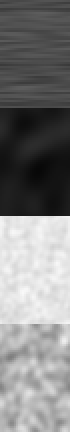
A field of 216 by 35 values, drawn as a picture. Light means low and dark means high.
The table splits into 4 rows of 1 panel. Panel 1,1: high, streaked across, faint in contrast. Panel 2,1: very high, smooth, faint in contrast. Panel 3,1: very low, blotchy, faint in contrast. Panel 4,1: low, blotchy.
